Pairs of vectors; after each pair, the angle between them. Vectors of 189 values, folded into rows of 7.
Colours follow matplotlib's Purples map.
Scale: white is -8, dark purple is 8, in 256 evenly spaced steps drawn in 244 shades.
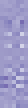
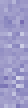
nearly parallel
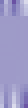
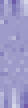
nearly parallel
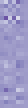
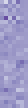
nearly parallel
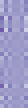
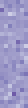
orthogonal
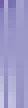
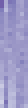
nearly parallel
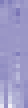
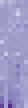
nearly opposite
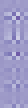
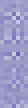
nearly parallel
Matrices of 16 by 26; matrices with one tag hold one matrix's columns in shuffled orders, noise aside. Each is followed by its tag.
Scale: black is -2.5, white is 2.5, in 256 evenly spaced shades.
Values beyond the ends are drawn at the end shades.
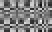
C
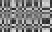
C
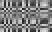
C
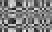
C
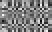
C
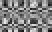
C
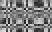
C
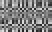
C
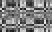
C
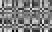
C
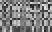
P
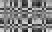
C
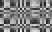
C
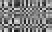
C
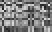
P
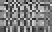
P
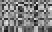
P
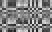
C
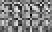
P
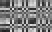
C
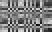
C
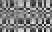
C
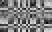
C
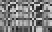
P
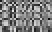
P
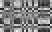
C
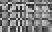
P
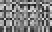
P
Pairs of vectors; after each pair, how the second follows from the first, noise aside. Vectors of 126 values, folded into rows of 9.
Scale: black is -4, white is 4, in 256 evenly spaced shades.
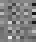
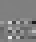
partly zeroed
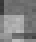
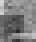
negated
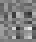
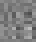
shrunk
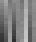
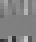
partly zeroed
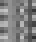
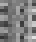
negated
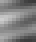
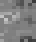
partly zeroed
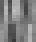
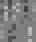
partly zeroed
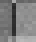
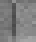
shrunk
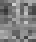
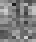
negated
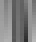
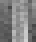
negated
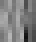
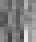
negated
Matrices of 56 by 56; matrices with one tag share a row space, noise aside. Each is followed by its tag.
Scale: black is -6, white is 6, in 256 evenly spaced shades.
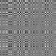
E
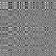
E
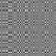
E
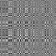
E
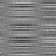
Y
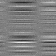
Y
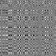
E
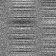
Y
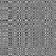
E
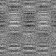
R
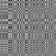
E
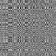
E
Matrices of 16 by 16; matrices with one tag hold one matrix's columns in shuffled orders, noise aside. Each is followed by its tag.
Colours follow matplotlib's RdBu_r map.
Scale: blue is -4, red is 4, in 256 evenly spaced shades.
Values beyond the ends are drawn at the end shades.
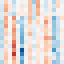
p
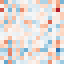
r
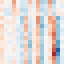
p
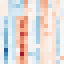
p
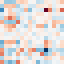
r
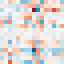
r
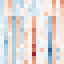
p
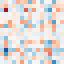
r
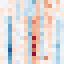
p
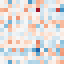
r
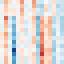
p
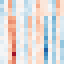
p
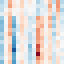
p
